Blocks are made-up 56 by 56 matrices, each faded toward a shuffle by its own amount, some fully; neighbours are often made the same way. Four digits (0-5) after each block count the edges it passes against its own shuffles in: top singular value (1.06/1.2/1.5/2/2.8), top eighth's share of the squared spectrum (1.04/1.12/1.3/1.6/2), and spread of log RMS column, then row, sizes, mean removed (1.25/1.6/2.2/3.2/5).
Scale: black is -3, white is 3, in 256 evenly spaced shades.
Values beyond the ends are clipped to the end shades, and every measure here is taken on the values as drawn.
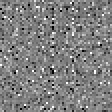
3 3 1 1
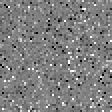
0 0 0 0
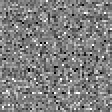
2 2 0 1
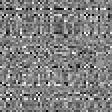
4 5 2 4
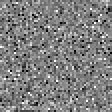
0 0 0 0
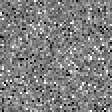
1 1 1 0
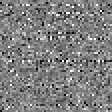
3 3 1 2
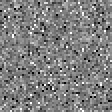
0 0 0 0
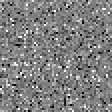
2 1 0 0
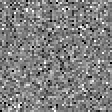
3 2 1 0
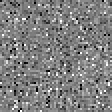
3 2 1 1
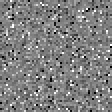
0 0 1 0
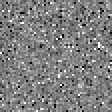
0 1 0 0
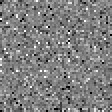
1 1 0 1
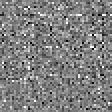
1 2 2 3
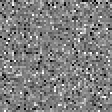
0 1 1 1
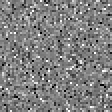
0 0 0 0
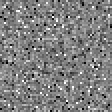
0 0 0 0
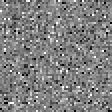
1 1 0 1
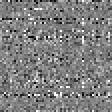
2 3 2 3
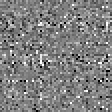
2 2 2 2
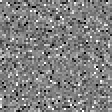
0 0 0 0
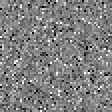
0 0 0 0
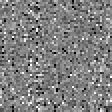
2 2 2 0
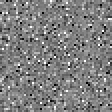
1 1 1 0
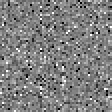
2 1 1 0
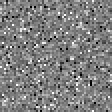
0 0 0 0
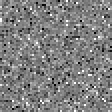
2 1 0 0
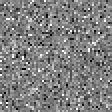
1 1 0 0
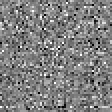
4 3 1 2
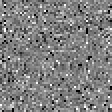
3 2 1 1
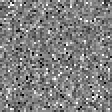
1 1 0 0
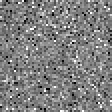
2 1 1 0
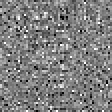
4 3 2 1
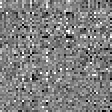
4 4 2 2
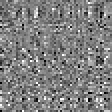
4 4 3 2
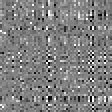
5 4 3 3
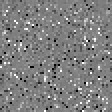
2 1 0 0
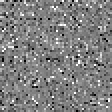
3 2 1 1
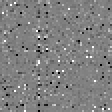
3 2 1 1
